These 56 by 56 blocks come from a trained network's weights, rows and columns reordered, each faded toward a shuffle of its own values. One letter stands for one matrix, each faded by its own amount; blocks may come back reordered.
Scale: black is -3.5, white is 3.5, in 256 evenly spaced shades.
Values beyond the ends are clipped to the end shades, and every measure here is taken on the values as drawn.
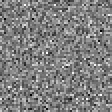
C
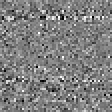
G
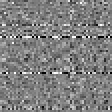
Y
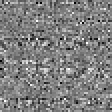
G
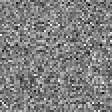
C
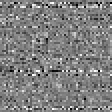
Y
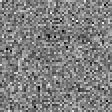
C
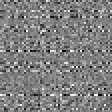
Y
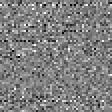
G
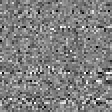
G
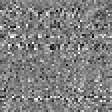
G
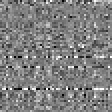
Y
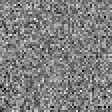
C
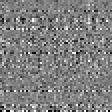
Y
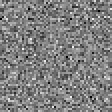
C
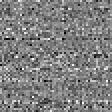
G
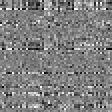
Y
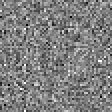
C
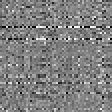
Y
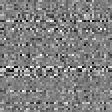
Y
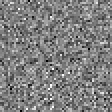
C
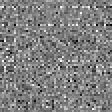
G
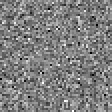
C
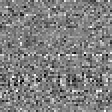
G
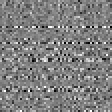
Y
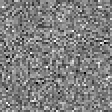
C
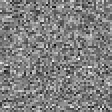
C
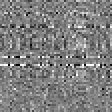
Y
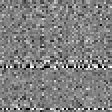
Y
